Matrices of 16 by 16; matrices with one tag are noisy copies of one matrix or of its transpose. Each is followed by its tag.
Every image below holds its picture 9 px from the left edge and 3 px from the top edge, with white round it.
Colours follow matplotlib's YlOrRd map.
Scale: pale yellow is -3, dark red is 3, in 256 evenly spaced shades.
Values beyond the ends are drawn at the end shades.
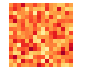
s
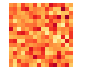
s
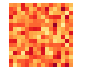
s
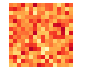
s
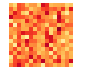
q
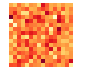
q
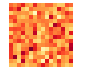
s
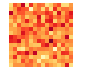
q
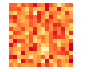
s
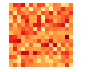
q
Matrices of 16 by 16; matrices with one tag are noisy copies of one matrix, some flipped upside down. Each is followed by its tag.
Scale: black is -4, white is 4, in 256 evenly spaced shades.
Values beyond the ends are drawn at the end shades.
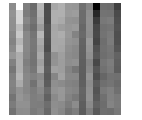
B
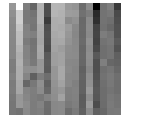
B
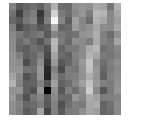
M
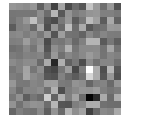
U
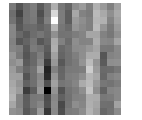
M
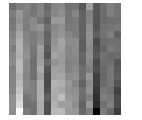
B
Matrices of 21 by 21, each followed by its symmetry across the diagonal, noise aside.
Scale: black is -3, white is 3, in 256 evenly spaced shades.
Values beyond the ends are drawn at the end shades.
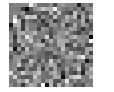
antisymmetric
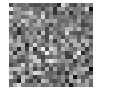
neither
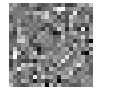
symmetric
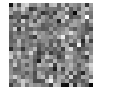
neither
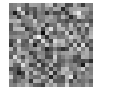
antisymmetric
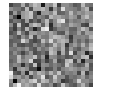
neither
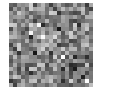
symmetric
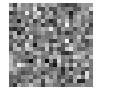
antisymmetric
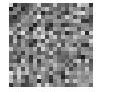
symmetric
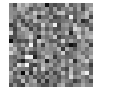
neither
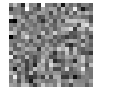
antisymmetric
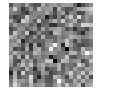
symmetric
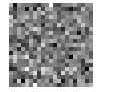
neither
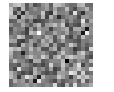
symmetric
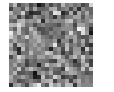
antisymmetric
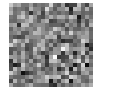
symmetric
